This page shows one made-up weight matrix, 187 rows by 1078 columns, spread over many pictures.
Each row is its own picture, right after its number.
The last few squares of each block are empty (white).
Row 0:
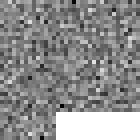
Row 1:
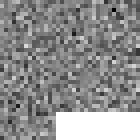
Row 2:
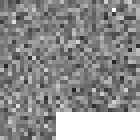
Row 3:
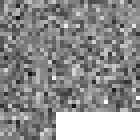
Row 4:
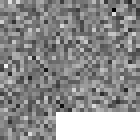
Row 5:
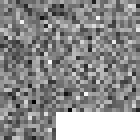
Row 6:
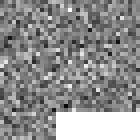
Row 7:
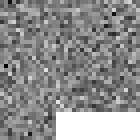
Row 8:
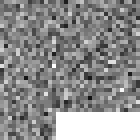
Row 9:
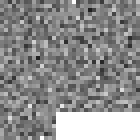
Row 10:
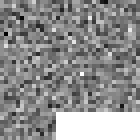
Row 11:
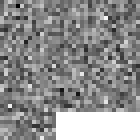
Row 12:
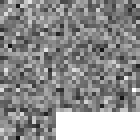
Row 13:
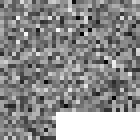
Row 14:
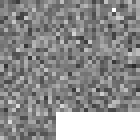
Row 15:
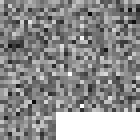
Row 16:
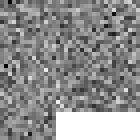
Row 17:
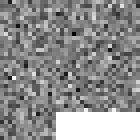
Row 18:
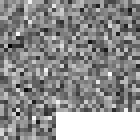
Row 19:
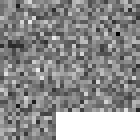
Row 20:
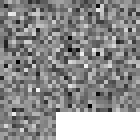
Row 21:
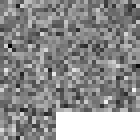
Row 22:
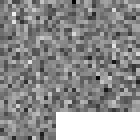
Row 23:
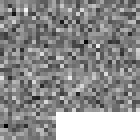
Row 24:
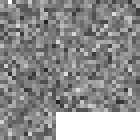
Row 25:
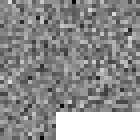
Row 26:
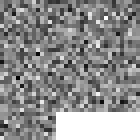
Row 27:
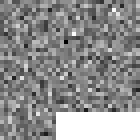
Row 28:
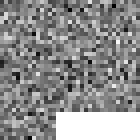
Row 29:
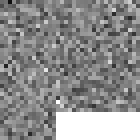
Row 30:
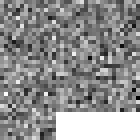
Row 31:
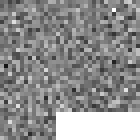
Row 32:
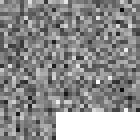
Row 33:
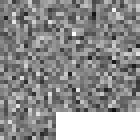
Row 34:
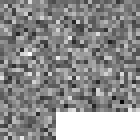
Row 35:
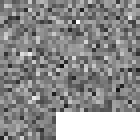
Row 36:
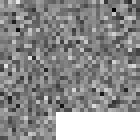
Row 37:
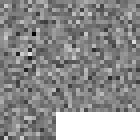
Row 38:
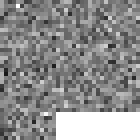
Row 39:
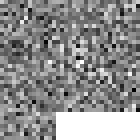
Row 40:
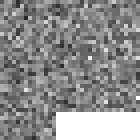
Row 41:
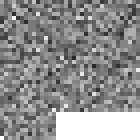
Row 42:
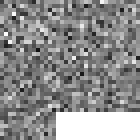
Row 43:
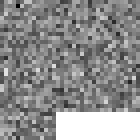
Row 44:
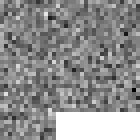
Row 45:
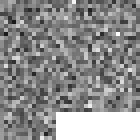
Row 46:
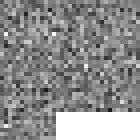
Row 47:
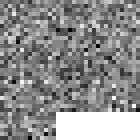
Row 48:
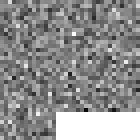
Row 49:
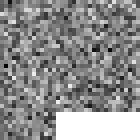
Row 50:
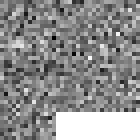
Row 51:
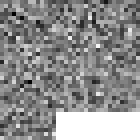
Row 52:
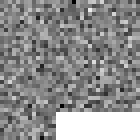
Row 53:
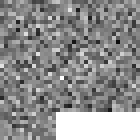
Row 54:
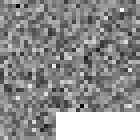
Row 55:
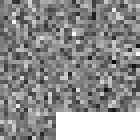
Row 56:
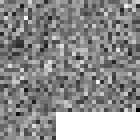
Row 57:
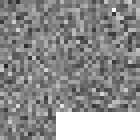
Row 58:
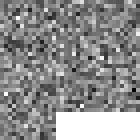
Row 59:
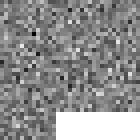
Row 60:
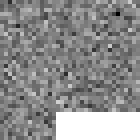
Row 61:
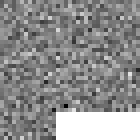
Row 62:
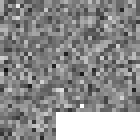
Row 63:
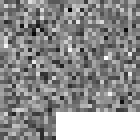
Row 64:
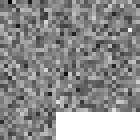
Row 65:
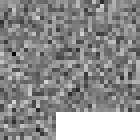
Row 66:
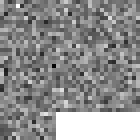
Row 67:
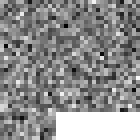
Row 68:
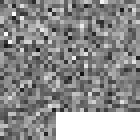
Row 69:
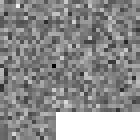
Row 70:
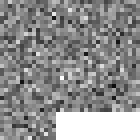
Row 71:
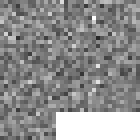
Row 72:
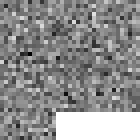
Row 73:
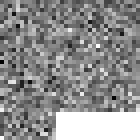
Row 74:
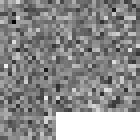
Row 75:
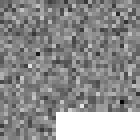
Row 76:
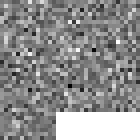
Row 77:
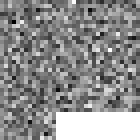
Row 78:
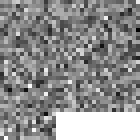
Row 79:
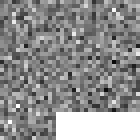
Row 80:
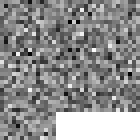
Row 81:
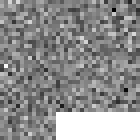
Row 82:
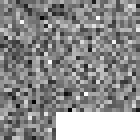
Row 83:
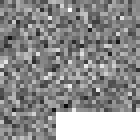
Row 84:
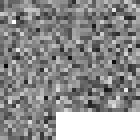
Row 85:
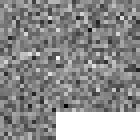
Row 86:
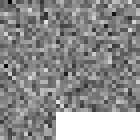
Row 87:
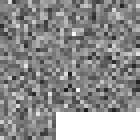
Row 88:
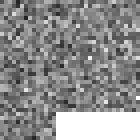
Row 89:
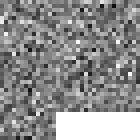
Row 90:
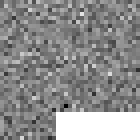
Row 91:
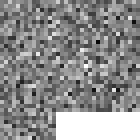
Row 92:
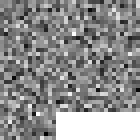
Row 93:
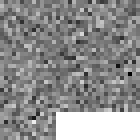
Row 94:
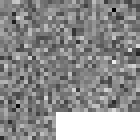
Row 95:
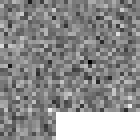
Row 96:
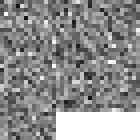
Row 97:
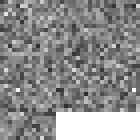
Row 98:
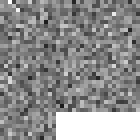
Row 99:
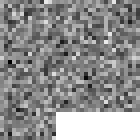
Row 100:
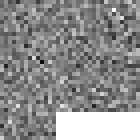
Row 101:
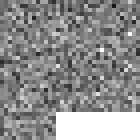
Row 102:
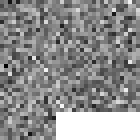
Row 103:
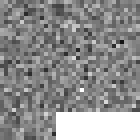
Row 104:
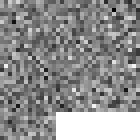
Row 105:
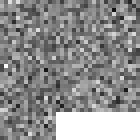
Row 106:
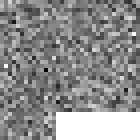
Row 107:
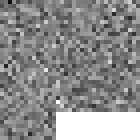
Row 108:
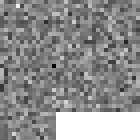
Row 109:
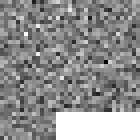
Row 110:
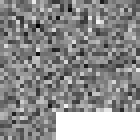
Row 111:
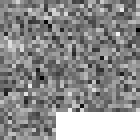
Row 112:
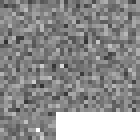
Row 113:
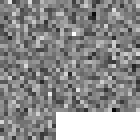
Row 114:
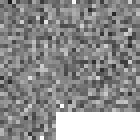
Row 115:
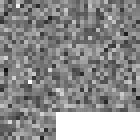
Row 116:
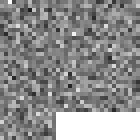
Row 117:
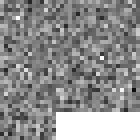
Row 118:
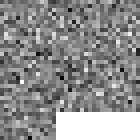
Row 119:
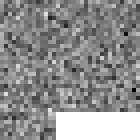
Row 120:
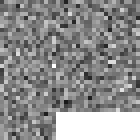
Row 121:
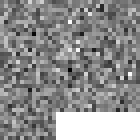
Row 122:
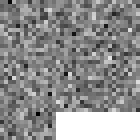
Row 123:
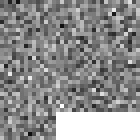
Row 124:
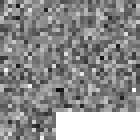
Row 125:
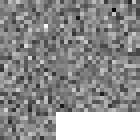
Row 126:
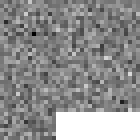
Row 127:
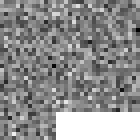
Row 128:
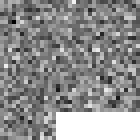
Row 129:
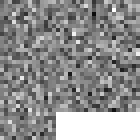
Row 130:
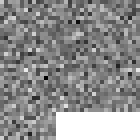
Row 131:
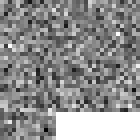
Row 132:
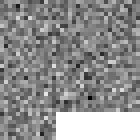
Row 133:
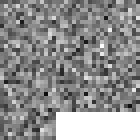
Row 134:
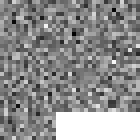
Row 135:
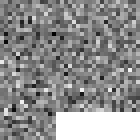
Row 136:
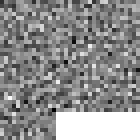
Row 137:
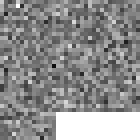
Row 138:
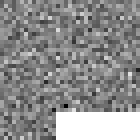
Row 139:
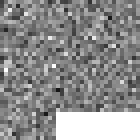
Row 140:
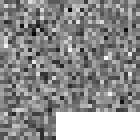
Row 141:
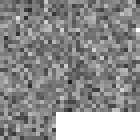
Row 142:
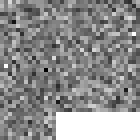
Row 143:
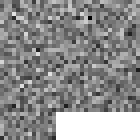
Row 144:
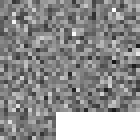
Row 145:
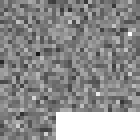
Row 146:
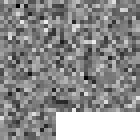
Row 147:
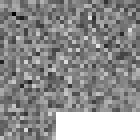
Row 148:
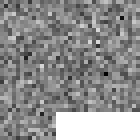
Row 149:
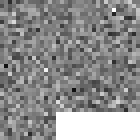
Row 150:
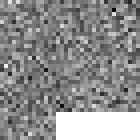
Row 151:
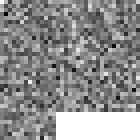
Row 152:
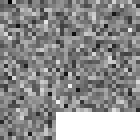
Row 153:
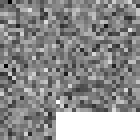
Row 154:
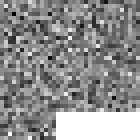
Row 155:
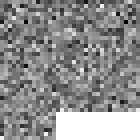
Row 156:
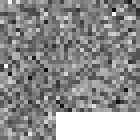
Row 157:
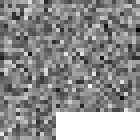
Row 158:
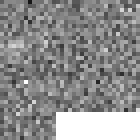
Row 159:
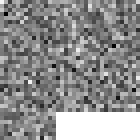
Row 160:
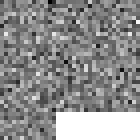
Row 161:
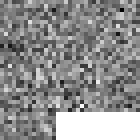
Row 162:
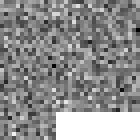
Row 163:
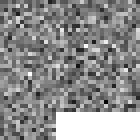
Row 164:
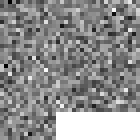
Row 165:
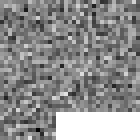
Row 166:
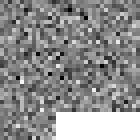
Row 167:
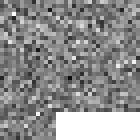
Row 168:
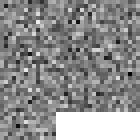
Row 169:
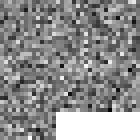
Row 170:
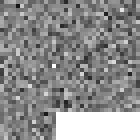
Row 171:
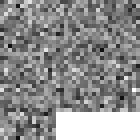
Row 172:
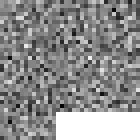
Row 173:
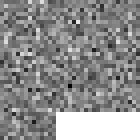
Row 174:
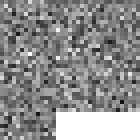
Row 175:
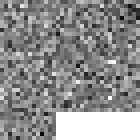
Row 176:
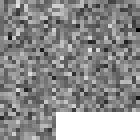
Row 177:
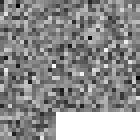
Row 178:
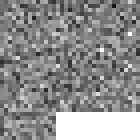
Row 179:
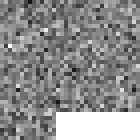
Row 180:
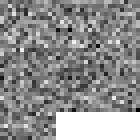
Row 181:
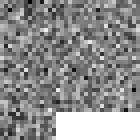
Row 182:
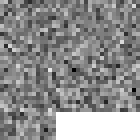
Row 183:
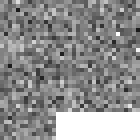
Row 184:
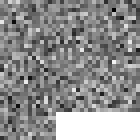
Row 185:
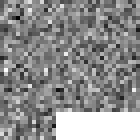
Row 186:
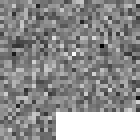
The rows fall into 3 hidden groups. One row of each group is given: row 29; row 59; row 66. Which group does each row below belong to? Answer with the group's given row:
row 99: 66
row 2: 29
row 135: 59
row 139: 66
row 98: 29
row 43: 66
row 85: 59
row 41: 59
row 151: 66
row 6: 59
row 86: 29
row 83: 59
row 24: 29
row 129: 29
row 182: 66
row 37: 59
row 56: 66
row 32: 66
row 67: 66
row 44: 66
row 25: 29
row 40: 66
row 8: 66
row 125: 29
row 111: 66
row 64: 29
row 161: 66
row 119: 66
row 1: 29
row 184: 29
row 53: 59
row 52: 29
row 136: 59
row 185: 66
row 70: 59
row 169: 59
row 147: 59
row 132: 66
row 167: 59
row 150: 29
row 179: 66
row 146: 66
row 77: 29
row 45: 29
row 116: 29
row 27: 29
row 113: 29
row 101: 59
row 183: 66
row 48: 29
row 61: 59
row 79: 29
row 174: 59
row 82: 66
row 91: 59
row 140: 59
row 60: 29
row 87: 29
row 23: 59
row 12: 66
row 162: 66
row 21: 66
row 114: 29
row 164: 29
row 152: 29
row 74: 29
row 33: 29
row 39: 66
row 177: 66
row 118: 59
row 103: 66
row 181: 66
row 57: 29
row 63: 59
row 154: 59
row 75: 59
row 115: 66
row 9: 29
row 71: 59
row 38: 66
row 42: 59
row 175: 66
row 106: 29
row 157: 66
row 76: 59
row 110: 59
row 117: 66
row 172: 29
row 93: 59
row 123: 29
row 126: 59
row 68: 59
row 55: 29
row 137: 66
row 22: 29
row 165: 59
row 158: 66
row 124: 66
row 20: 59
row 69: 66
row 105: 29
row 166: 59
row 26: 59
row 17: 29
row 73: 59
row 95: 66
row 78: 66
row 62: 66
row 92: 29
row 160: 59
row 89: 59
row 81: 29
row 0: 29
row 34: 59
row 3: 66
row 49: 29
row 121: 59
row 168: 59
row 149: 29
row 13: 59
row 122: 29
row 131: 66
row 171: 66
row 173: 59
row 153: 29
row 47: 59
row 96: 66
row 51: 59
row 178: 59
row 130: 59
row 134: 29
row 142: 29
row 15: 66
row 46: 59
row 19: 66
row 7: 29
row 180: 59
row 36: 29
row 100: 29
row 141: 66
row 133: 66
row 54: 66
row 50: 66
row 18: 66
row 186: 66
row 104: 29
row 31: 29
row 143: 59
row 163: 66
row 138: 59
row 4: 29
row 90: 59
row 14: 29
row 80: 59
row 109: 59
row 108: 66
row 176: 66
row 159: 66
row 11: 66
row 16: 29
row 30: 66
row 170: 66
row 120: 66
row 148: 59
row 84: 29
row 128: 29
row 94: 29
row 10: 59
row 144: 29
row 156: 29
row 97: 66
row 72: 59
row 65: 59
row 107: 29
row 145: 59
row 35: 59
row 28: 59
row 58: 66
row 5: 66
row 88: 66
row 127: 66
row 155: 59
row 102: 29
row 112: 59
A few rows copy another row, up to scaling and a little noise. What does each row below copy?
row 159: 151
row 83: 6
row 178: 101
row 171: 12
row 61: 138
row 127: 162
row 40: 88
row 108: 69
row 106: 142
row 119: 44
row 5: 82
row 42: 68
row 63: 140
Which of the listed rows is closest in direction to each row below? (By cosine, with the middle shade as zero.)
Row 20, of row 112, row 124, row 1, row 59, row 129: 112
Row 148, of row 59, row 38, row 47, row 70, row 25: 47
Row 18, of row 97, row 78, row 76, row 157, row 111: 78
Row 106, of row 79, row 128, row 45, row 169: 128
